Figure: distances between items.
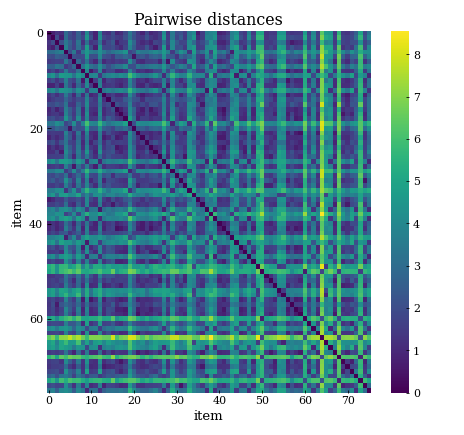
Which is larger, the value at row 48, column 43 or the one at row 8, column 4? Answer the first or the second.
the first
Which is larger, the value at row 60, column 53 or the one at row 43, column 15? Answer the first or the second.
the first
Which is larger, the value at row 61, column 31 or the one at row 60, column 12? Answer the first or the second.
the second
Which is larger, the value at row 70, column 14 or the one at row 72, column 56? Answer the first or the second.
the second
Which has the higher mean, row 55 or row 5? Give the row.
55
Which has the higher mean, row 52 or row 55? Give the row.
55
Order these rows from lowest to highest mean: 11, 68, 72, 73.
11, 72, 73, 68
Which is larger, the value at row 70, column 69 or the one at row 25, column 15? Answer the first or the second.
the second
